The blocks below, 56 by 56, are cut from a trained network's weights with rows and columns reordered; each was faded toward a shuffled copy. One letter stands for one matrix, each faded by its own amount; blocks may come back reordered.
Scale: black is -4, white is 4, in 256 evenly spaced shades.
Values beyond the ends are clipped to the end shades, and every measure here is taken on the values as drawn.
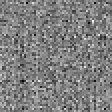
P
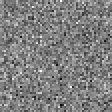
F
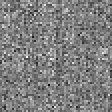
P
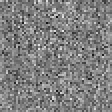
P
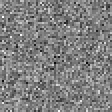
F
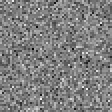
F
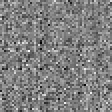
P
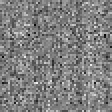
P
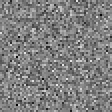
F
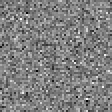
F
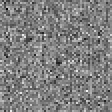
P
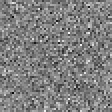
F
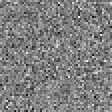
F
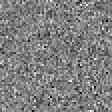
F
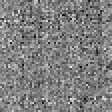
P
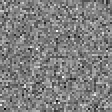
F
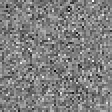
F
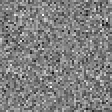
F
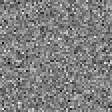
F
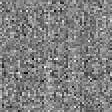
P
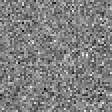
F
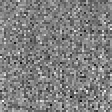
P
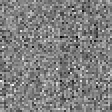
P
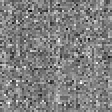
P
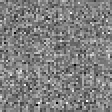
P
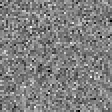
F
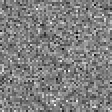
F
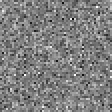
F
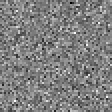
F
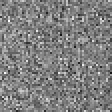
P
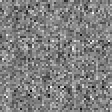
P
